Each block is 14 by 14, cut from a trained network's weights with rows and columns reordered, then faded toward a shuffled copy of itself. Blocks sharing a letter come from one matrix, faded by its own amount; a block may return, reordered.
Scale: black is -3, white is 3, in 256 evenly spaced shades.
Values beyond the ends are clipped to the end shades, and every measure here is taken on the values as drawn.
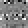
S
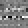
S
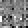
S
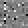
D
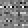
S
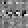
S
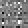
D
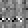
S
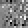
D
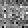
D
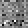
S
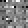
S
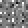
D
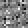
D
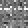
D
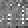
D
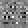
S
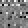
S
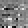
S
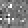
D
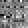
S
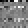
S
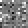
D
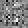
D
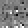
D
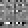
S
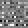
S
